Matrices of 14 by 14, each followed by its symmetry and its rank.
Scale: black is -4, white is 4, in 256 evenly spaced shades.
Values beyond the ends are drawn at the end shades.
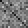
symmetric, full rank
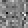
neither, rank three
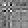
symmetric, rank two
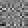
neither, rank three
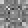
symmetric, rank three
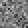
symmetric, full rank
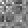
symmetric, rank three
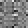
neither, rank three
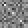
symmetric, rank three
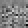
neither, rank three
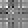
symmetric, rank two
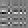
neither, rank one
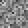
symmetric, full rank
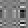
neither, rank one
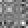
symmetric, rank two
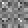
symmetric, rank three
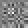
symmetric, rank two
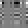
neither, rank one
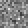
symmetric, full rank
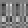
neither, rank one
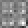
symmetric, rank two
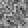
symmetric, full rank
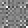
symmetric, rank three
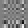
neither, rank one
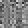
neither, rank three
